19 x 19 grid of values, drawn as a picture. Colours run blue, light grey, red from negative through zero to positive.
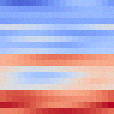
Slope: up to the bottom. Roughest part: centre. Grain: streaks across.
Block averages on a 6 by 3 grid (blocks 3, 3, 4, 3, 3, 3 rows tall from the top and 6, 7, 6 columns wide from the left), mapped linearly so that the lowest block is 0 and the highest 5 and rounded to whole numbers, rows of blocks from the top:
001 / 111 / 222 / 333 / 333 / 555
